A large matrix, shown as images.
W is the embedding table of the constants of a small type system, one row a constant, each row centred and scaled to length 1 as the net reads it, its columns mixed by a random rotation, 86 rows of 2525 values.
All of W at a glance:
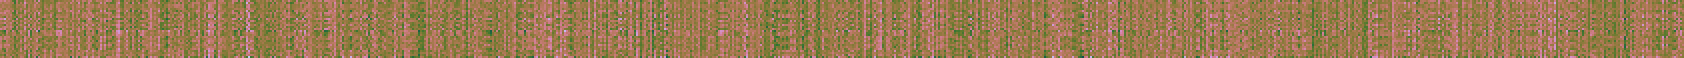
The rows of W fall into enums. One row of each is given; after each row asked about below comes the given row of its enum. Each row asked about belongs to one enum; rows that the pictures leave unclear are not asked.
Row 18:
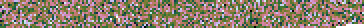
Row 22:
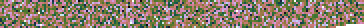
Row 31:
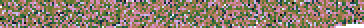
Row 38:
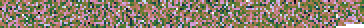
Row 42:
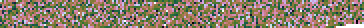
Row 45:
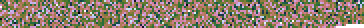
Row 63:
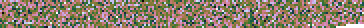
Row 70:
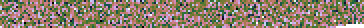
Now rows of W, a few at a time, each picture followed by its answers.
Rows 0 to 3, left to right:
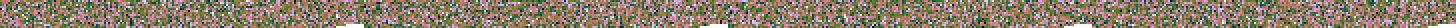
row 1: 42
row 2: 18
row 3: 22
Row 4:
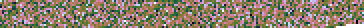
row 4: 42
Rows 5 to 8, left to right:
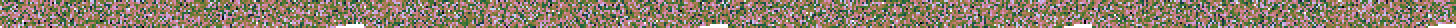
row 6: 45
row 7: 42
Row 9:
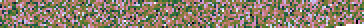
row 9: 42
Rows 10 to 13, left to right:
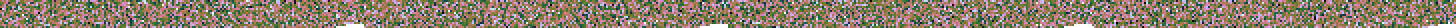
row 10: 38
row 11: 45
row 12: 63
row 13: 70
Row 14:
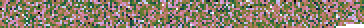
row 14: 38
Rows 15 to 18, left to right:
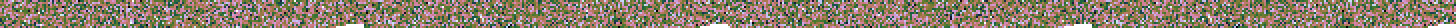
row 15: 22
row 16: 18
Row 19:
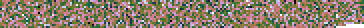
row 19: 38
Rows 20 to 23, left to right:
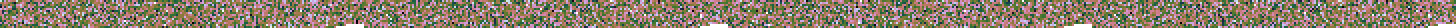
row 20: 42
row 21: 38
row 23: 38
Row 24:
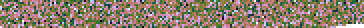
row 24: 70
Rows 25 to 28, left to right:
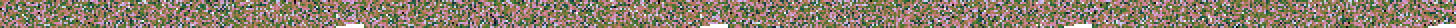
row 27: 63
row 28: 18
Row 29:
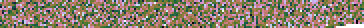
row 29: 42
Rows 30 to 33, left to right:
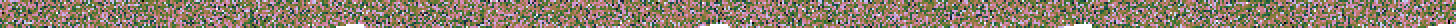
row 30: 63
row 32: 70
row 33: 42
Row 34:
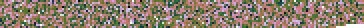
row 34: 22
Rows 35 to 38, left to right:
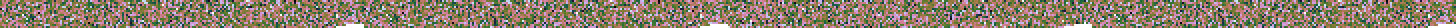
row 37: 70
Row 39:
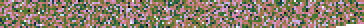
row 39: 22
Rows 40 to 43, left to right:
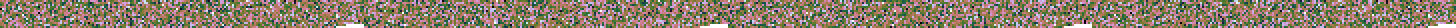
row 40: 38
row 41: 22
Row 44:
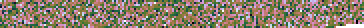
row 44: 42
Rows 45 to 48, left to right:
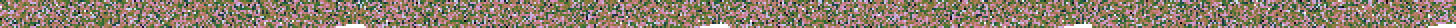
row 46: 70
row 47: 70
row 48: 38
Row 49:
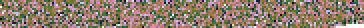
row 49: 31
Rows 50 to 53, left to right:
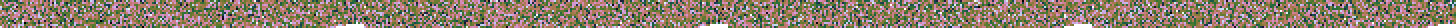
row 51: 31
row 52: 38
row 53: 45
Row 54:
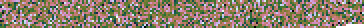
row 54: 18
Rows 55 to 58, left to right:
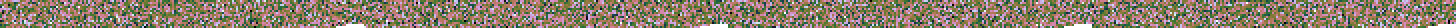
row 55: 18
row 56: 70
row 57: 63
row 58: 42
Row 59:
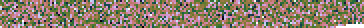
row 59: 70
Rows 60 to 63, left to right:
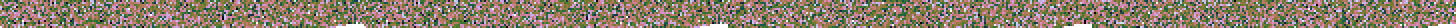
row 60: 70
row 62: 42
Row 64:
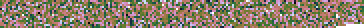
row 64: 38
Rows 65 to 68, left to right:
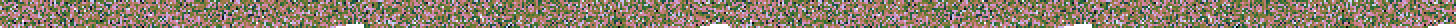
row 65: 70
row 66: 18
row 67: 70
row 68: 18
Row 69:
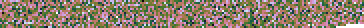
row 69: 63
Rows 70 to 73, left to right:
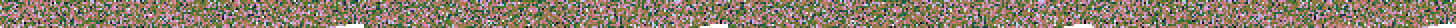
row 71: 42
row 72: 42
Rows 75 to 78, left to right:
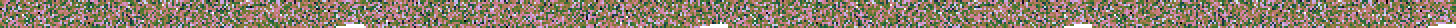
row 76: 70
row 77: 38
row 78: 38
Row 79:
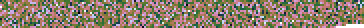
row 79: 45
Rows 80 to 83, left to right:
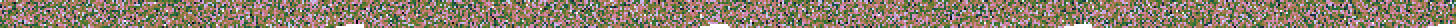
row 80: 42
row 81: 38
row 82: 70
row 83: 45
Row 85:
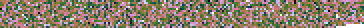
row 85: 38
